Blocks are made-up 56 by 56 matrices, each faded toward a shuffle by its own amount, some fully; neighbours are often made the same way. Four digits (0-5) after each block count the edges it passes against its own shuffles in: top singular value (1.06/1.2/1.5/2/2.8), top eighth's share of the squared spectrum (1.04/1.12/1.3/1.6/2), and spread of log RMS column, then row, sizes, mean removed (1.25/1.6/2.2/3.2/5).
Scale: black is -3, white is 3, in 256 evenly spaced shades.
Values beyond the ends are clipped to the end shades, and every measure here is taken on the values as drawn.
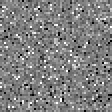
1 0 0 0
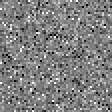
0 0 0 0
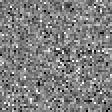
2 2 0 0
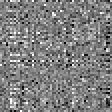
4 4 2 3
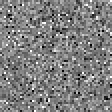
1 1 0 0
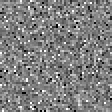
2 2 0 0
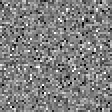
1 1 0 0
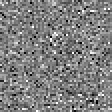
3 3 1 1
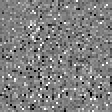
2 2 1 1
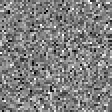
0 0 0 0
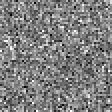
0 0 0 0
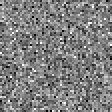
0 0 0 0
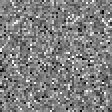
2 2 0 0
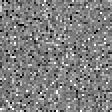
0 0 0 0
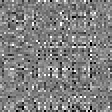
4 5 3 3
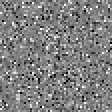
1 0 0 0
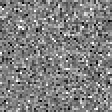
2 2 0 0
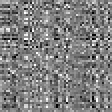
4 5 3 3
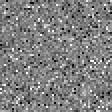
0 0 0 0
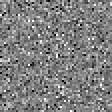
0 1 2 0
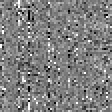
2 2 3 0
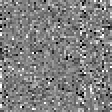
1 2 2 0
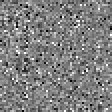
1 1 1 0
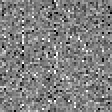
2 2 3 0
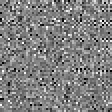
4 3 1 2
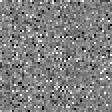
3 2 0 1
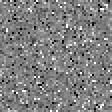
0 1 0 0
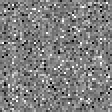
3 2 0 1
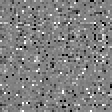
3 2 0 1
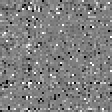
3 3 1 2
